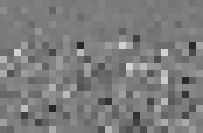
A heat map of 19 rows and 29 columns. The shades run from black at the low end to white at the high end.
No regular stripes run through it. A few values lie far out on both sides of the bulk. Neither half mirrors the other. A horizontal seam about 30% of the way down splits the table, and the top part is calmer. The texture is fine-grained noise.
